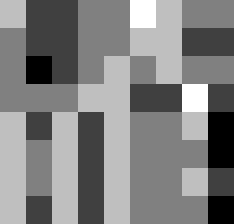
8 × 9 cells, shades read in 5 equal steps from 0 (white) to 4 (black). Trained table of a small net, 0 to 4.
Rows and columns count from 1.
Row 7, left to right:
1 2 1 3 1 2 2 1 3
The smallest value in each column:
1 2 1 1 1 0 1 0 2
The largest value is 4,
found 4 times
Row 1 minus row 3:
-1 -1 0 0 1 -2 0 0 0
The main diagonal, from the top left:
1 3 3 1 1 2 2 2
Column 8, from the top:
2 3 2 0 1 2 1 2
